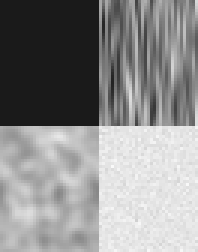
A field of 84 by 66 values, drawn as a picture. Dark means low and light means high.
The table splits into 2 rows of 2 panels. Panel 1,1: very low, flat. Panel 1,2: middling, streaked downward, strong in contrast. Panel 2,1: high, blotchy. Panel 2,2: very high, fine-grained, faint in contrast.
